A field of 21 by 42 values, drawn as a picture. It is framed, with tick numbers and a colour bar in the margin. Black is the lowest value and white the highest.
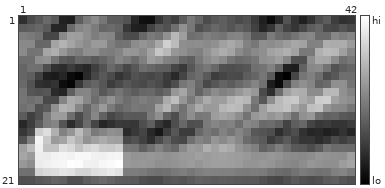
The ninth with the highest average is the bottom left. The halves do not mirror each other. Horizontal stripes repeat 3 times down the table. The bottom part is calmer, past a seam about 80% of the way down. In the bottom left lies a patch that is higher than the rest. The middle left is the ninth with the lowest average.
